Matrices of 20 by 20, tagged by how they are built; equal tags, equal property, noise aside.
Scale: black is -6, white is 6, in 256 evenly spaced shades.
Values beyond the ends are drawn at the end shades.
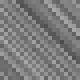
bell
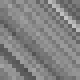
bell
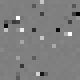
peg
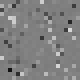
peg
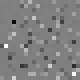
peg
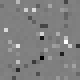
peg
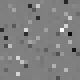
peg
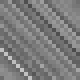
bell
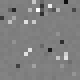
peg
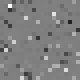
peg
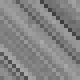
bell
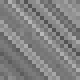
bell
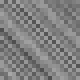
bell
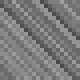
bell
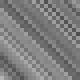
bell
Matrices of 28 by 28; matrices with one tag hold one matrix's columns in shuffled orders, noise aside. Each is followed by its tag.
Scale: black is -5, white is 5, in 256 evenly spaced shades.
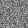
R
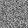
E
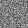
R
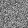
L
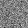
R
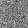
E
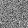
E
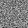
L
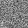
E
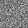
L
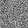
E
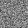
L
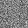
E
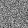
R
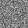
R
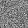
R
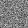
R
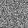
L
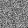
R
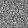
L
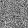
E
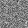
E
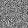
E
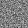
R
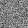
R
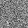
E
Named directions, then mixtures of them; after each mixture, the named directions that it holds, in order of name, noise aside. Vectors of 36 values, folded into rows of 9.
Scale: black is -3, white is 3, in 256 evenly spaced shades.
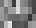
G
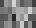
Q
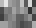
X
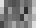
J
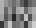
G, J, Q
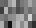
G, J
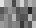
Q, X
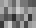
G, J, Q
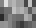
Q, X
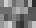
G, X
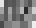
J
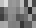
X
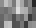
G, Q, X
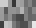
G, J, X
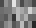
Q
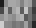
J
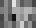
Q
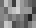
G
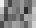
J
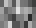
G, Q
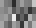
Q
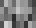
G, Q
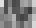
J, Q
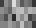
Q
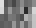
J
